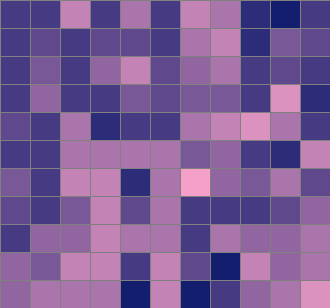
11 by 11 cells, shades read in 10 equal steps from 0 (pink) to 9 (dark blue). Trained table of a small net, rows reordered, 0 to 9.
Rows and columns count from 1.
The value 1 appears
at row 4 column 10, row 5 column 9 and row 11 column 11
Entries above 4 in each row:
7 9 7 9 6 5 5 8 2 4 3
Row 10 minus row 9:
-3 1 -2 0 4 -1 -1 6 -2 0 0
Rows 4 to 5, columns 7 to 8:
5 5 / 3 2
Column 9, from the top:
8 8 7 7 1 7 5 7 4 2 4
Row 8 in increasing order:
2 3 4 5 6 6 6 7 7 7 7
